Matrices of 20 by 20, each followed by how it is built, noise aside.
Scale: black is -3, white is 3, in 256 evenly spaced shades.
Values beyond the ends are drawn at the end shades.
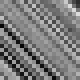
Toeplitz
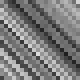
Toeplitz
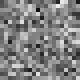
noise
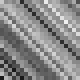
Toeplitz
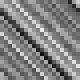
Toeplitz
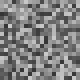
noise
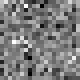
noise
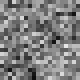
noise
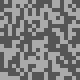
noise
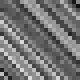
Toeplitz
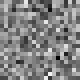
noise
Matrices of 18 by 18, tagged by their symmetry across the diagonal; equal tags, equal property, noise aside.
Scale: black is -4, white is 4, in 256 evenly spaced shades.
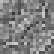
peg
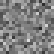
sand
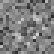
peg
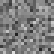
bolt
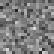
bolt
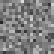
sand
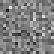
sand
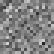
peg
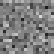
bolt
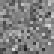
sand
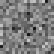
peg
